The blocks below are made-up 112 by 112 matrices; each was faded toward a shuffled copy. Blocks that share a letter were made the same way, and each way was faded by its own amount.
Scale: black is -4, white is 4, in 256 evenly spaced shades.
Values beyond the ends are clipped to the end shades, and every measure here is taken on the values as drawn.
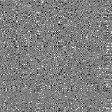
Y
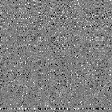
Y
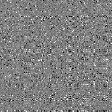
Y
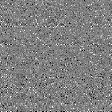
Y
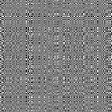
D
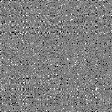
Y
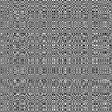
D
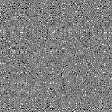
Y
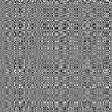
D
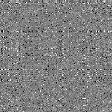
Y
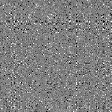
Y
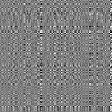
D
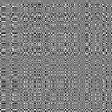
D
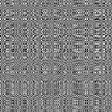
D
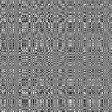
D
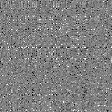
Y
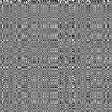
D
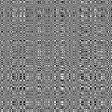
D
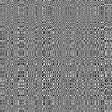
D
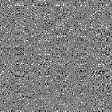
Y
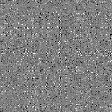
Y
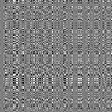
D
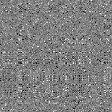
Y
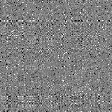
Y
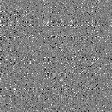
Y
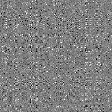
Y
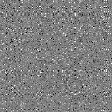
Y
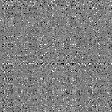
Y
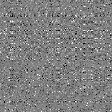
Y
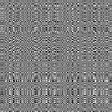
D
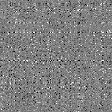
Y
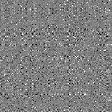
Y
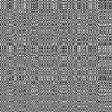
D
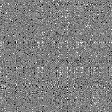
Y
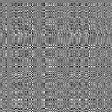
D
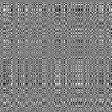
D
